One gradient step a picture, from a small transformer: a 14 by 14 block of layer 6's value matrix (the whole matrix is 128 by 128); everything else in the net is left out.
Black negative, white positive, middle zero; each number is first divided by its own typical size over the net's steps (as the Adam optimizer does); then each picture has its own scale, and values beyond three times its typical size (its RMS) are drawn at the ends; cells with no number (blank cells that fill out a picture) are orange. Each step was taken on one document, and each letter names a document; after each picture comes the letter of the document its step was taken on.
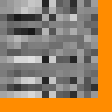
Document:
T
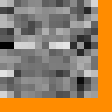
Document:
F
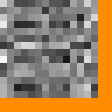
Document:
F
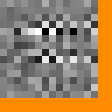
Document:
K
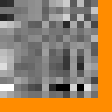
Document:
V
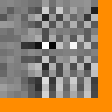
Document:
K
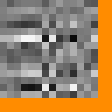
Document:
T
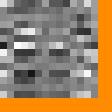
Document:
F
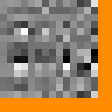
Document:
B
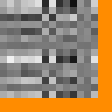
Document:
T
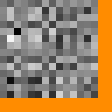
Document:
K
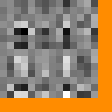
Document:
B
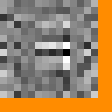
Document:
F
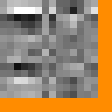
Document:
T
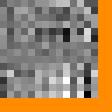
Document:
B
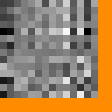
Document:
V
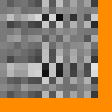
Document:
K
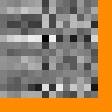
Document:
T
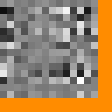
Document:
V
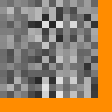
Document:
K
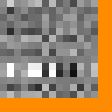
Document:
T
